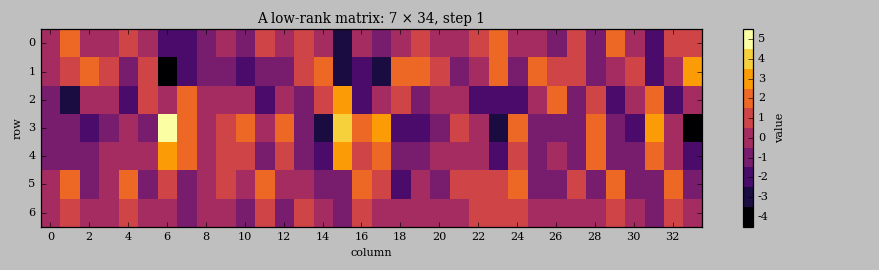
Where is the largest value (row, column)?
3 6
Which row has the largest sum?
5
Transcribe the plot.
Title: A low-rank matrix: 7 × 34, step 1
x-axis: column, ticks 0 2 4 6 8 10 12 14 16 18 20 22 24 26 28 30 32
y-axis: row, ticks 0 1 2 3 4 5 6 (0 at the top)
Colour bar: value, ticks -4 -3 -2 -1 0 1 2 3 4 5
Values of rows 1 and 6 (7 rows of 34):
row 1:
0 1 2 1 -1 1 -4 -2 -1 -1 -2 -1 -1 1 2 -3 -2 -3 2 2 1 -1 0 2 -1 2 1 1 -1 0 1 -2 0 3
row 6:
0 1 0 0 1 0 0 -1 0 0 -1 1 -1 1 0 -1 1 0 0 0 0 0 1 1 1 0 0 0 0 1 0 -1 1 0
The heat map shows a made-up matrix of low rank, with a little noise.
